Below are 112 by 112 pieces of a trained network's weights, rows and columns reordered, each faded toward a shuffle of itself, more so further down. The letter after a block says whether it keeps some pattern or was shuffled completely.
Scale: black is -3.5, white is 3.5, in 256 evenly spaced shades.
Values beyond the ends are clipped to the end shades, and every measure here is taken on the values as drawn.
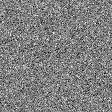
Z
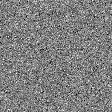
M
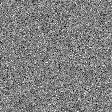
Z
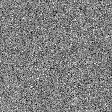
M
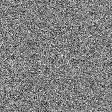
M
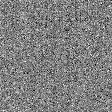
M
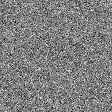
Z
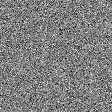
Z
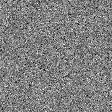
Z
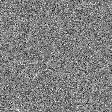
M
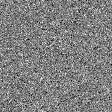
Z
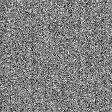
M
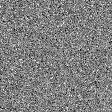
Z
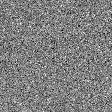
Z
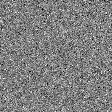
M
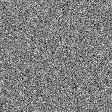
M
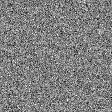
M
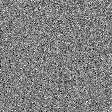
Z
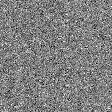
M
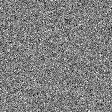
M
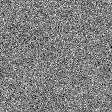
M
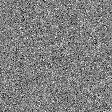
Z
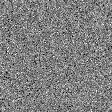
Z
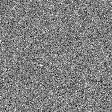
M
